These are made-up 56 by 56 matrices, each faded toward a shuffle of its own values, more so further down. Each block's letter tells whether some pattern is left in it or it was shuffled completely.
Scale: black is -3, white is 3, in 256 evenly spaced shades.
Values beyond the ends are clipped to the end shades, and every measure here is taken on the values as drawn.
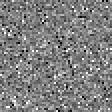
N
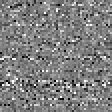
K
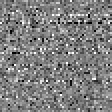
K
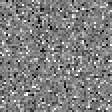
N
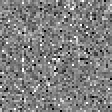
N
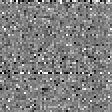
K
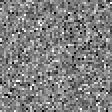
N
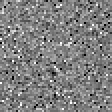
N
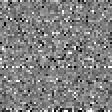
K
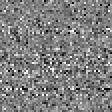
K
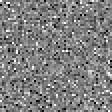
N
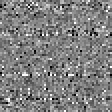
K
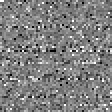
K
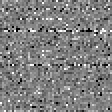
K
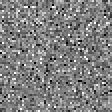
N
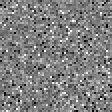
N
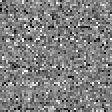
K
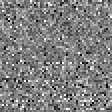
K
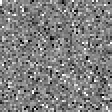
N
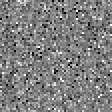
N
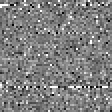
K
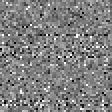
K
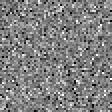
N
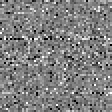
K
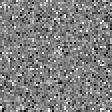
N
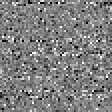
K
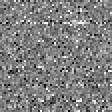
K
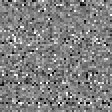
K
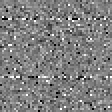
K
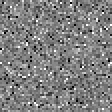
N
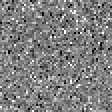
N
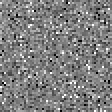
N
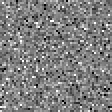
N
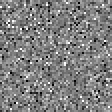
N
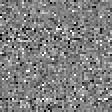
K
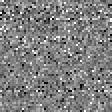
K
